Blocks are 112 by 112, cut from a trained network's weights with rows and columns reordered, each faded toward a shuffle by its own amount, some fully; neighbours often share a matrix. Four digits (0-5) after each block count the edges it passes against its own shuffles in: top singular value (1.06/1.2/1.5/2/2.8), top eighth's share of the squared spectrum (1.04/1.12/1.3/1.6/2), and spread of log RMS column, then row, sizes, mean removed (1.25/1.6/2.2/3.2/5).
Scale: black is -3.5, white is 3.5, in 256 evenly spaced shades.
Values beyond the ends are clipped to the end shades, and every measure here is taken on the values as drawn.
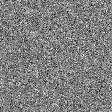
2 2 0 1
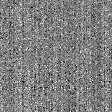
3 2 0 2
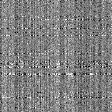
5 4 1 4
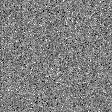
0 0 0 0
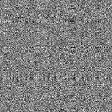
4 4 1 3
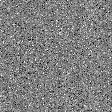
0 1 0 0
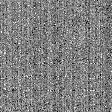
4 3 0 2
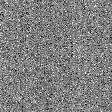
2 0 0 0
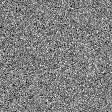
0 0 0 0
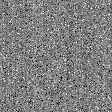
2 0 0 0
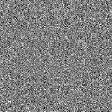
3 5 3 3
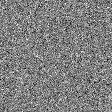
0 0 0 0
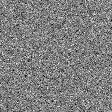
0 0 0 0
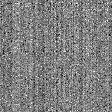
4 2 0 2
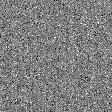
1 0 0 0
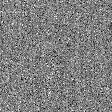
1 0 0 0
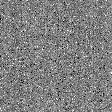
1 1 0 0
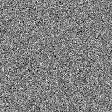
2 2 0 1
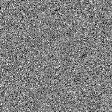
3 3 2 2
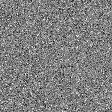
1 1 0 0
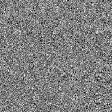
2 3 2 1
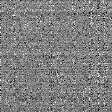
3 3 3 0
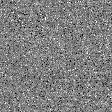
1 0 0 0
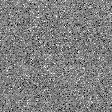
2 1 1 0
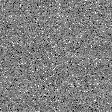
1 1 1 0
